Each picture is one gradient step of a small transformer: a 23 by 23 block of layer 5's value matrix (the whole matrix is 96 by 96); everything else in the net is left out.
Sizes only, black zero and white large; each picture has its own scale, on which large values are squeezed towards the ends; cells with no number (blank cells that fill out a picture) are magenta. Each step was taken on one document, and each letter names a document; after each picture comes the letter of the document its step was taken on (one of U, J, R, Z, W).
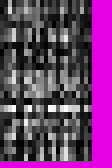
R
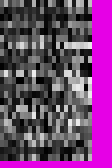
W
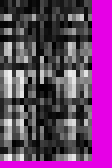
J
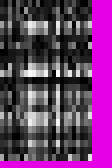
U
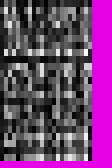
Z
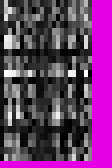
Z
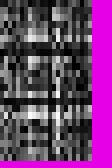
U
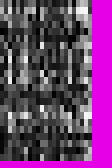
J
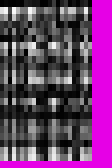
Z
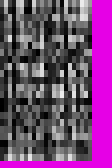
W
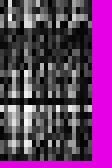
R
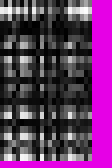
J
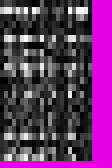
J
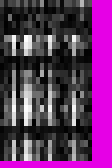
R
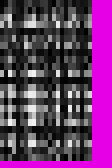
R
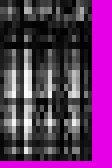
R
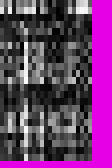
J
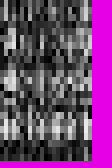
Z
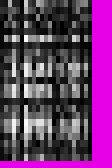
R
